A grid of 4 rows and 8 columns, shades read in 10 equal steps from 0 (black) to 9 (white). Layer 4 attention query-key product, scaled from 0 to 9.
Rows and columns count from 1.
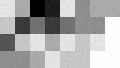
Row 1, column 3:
0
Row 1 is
8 6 0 1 8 5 6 6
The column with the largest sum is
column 8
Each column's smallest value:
3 2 0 1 4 5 5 6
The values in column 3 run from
0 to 8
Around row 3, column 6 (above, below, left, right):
5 7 8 8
